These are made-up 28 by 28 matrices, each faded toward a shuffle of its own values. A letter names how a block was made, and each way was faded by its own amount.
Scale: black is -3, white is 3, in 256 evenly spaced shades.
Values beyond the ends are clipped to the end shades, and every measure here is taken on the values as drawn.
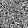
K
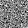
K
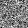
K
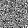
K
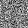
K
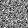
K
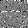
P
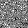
P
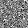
K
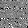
P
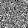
K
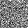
K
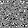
P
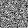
K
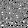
P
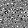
P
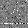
P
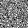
K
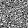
K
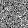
K
